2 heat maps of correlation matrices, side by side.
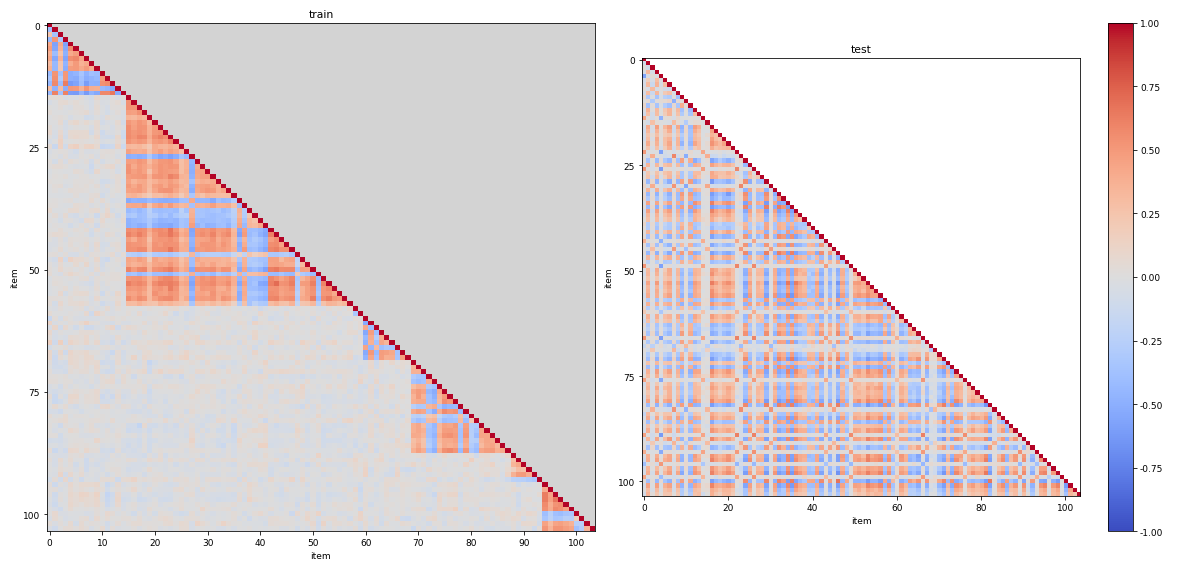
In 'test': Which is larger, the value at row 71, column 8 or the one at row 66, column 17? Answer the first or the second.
the second
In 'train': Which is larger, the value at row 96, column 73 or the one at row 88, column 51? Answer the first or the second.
the second
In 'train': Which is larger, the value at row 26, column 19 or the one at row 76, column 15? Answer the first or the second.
the first
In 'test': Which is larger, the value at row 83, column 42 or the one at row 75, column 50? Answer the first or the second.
the second
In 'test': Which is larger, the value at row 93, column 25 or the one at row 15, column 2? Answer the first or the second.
the second
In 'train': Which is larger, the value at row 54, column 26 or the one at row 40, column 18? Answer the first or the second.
the first
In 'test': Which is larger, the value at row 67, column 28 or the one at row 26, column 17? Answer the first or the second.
the second
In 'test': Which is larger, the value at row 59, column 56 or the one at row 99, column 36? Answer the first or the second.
the second
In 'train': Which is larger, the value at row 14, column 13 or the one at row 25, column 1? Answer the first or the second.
the second
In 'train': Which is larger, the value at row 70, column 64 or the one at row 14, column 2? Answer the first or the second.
the first
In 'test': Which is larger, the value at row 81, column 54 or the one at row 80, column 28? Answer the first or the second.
the first
